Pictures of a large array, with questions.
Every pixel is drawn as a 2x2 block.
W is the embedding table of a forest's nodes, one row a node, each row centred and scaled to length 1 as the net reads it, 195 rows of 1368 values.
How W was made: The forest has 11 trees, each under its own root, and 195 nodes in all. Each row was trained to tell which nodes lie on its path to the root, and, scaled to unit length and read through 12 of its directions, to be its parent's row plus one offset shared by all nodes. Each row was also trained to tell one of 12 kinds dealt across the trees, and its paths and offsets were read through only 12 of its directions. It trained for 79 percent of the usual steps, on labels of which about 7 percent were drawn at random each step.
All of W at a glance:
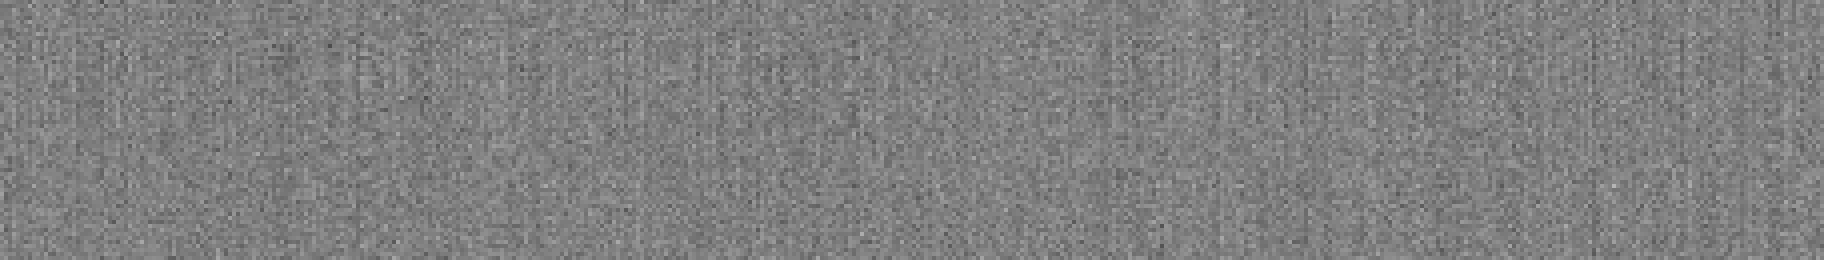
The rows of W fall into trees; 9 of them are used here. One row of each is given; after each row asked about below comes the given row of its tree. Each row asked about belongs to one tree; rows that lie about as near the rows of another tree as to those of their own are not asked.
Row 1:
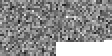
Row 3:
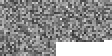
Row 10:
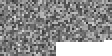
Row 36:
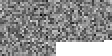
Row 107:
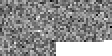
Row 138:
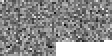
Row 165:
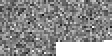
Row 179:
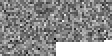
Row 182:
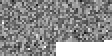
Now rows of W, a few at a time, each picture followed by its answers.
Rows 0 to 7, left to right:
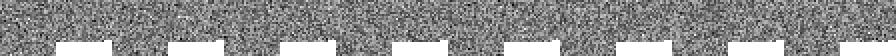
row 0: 138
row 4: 1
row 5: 179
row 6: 36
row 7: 138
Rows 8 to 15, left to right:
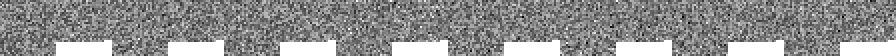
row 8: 3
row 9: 107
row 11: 138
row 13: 107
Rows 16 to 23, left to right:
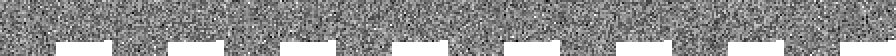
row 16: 36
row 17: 182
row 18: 36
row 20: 107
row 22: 10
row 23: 179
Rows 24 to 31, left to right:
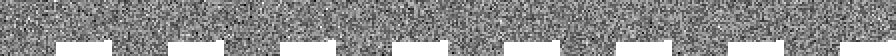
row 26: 1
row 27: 179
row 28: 182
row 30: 138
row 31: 1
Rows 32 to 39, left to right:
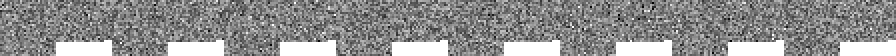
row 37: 182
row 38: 36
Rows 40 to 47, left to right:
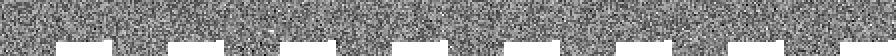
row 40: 1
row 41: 182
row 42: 138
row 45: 1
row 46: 182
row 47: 3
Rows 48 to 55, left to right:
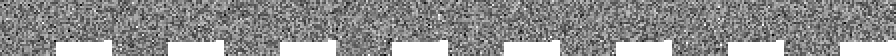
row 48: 107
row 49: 138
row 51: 182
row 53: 107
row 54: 1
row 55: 36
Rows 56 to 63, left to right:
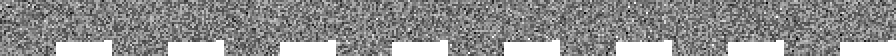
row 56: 182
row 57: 107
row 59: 107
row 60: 1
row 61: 182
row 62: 182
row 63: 165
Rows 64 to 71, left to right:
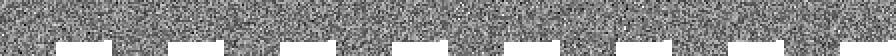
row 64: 182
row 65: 3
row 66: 165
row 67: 1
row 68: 36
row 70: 36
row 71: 138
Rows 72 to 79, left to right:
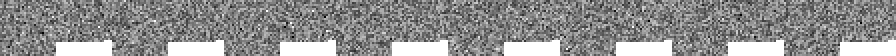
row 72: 138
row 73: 182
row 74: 179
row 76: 107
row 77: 10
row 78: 36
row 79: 1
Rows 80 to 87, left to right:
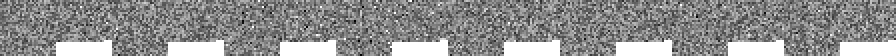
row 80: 107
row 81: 138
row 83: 1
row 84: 36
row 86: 36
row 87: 138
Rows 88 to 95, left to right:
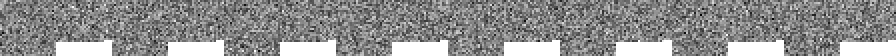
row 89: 10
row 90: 1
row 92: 179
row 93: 1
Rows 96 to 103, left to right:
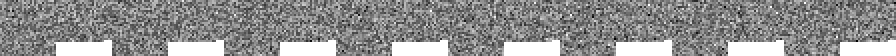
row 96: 10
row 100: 107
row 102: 179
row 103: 107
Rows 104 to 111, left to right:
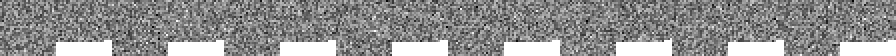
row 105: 138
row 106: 36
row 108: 1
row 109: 179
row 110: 1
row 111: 1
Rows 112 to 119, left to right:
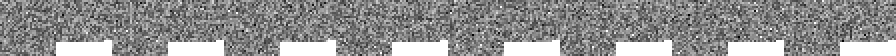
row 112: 10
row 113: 179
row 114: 10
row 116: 107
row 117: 138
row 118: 179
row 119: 36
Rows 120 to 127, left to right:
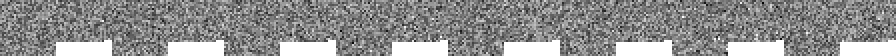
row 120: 10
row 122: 3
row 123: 179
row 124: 10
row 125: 3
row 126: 179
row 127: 138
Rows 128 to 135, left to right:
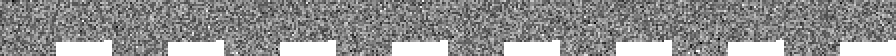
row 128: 138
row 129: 107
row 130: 182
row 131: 138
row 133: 182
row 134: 107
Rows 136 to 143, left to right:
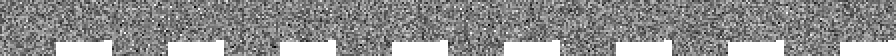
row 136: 182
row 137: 179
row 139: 182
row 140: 138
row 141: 138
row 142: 3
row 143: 179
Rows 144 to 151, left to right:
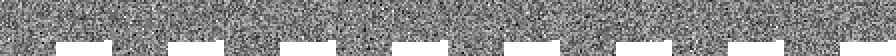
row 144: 182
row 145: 179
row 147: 179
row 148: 182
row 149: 10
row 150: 107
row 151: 36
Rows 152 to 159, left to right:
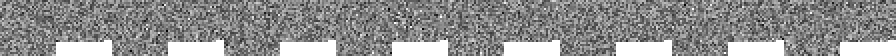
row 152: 36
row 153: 179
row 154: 138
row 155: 179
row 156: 36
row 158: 138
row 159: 107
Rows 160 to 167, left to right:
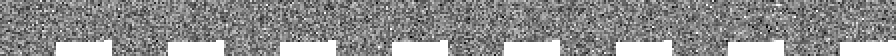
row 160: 1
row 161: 36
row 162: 179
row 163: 182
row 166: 107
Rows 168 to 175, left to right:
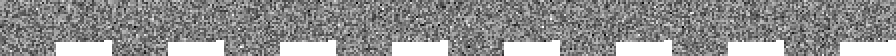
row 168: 36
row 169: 179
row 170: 36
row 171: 179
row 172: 182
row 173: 36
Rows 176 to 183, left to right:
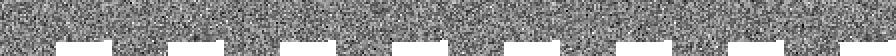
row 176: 1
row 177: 36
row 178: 138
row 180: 165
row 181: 107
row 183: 36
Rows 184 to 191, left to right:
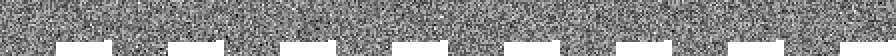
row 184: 1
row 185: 179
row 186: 138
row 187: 182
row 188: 10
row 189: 179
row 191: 138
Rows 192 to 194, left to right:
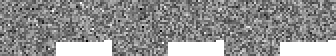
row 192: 10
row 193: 36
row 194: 182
